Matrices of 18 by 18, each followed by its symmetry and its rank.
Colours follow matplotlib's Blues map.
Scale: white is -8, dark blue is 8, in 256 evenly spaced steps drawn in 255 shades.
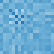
symmetric, rank three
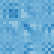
symmetric, rank three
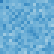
symmetric, full rank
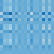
neither, rank one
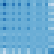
symmetric, rank one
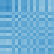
symmetric, rank one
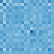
symmetric, rank three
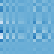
neither, rank one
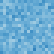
neither, full rank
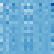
neither, rank two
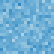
neither, full rank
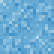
symmetric, full rank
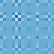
symmetric, rank one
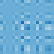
symmetric, rank one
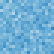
symmetric, full rank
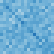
symmetric, full rank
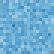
neither, full rank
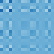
symmetric, rank one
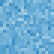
neither, full rank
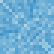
symmetric, full rank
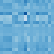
neither, rank two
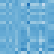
neither, rank two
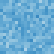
neither, full rank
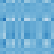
neither, rank one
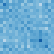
symmetric, rank three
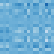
neither, rank two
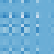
neither, rank one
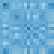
symmetric, rank three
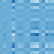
neither, rank one
